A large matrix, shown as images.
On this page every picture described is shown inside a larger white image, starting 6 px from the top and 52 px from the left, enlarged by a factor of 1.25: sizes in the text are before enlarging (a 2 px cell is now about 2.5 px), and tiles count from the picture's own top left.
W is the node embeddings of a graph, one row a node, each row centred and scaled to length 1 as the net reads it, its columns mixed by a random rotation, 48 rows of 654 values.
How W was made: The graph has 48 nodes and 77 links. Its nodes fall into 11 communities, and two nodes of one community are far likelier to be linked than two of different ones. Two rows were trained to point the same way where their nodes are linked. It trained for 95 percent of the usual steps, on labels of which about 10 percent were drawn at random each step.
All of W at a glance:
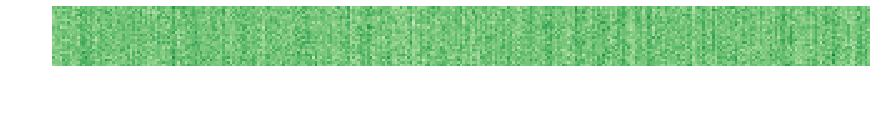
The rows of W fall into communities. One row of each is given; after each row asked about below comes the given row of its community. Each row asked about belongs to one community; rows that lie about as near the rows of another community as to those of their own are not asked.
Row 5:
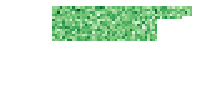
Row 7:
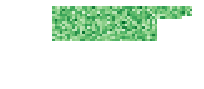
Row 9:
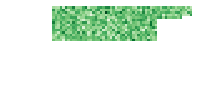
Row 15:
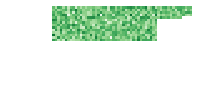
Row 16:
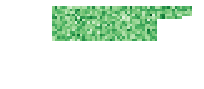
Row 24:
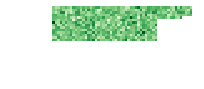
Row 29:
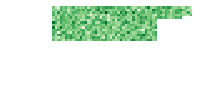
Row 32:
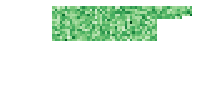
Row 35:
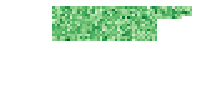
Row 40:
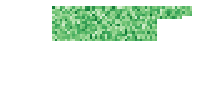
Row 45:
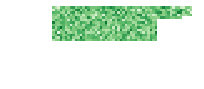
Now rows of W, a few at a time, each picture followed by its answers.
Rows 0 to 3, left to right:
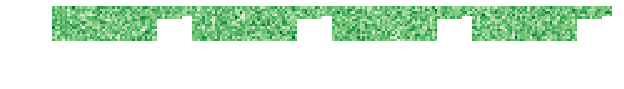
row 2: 5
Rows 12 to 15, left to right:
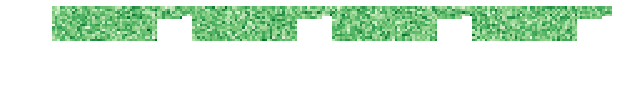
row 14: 35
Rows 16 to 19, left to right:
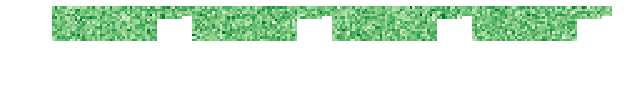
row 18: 7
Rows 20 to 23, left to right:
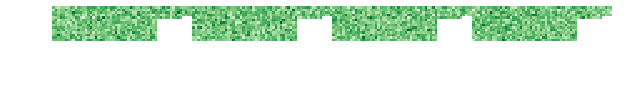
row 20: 45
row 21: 29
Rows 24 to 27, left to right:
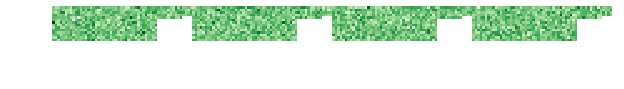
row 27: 7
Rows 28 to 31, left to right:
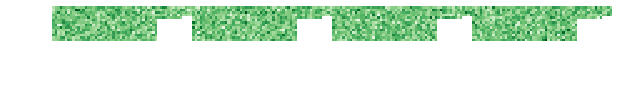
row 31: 24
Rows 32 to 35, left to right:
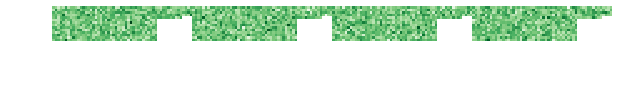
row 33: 32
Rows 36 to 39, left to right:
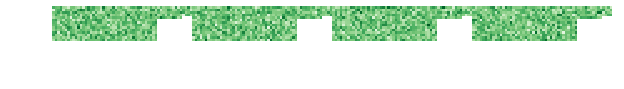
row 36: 40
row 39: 45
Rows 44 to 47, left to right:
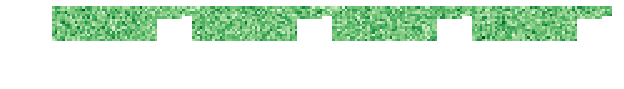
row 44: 40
